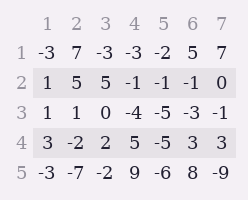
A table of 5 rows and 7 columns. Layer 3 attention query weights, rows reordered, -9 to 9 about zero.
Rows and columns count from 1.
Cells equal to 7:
2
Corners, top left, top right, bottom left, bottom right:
-3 7 -3 -9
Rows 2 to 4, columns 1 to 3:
1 5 5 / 1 1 0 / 3 -2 2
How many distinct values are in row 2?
4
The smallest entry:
-9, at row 5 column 7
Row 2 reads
1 5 5 -1 -1 -1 0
